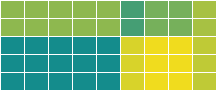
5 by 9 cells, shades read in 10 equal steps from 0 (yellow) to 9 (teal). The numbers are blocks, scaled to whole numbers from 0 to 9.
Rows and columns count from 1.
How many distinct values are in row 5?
4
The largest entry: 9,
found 15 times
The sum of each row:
40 40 48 48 48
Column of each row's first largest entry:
6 6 1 1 1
